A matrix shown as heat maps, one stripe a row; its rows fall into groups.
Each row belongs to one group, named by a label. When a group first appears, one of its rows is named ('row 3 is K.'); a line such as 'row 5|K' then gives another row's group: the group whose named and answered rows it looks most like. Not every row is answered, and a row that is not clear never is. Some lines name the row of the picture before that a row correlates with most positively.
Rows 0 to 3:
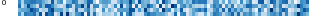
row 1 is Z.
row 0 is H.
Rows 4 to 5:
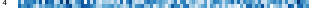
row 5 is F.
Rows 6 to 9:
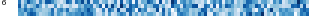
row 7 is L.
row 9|H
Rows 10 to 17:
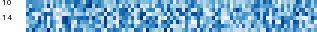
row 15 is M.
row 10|F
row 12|M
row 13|L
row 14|M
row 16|M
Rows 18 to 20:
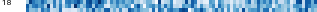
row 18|F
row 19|F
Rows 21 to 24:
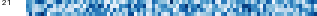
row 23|L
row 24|H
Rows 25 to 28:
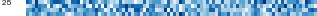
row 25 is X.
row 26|M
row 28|Z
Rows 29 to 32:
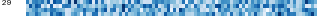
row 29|Z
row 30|M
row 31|Z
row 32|X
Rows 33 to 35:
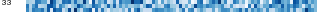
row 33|M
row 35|Z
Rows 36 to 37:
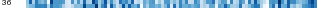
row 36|X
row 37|Z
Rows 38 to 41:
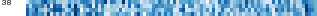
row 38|Z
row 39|Z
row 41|F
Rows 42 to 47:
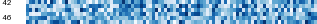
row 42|M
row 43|L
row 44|M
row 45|L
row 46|H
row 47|X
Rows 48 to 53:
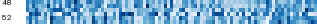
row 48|F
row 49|F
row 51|M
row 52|X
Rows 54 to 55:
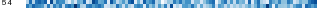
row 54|H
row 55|F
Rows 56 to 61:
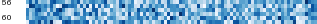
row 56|X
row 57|M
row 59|Z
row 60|H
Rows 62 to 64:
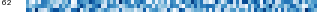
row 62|L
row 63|H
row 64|X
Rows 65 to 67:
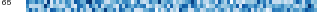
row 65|F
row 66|L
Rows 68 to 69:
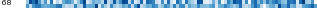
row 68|M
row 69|Z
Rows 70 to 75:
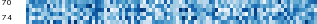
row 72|L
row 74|L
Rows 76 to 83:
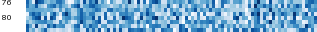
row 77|X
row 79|M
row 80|M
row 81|H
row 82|X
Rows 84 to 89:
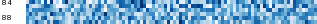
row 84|M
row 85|L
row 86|H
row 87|X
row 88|L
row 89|Z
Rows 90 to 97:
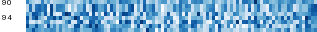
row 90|L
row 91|H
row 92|H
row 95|L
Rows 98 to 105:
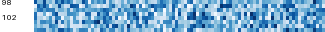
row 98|X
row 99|M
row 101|L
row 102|L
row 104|L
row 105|X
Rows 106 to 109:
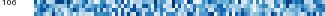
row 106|X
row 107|F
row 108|M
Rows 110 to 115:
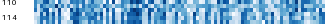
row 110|M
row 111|Z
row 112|M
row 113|M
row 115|M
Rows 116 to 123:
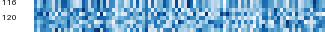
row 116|Z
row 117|Z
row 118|F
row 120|F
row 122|X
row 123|Z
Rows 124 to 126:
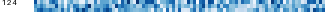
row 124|L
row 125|F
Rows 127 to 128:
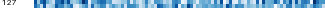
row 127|X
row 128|X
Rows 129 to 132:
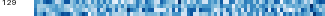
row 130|L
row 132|X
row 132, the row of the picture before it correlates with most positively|127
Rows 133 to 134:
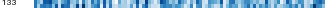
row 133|H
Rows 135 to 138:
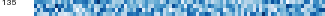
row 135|F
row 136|X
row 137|H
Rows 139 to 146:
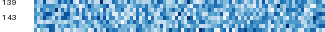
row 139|X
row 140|H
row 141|Z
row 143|Z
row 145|H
